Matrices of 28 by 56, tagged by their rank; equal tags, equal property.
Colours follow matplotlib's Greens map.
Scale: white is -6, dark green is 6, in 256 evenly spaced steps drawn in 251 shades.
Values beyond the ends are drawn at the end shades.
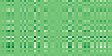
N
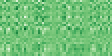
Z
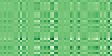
N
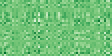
Z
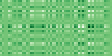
N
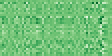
Z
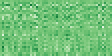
Z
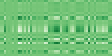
N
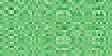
Z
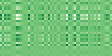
N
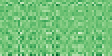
Z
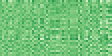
Z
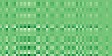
N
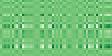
N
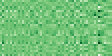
Z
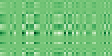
N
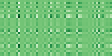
N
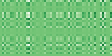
N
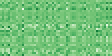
Z
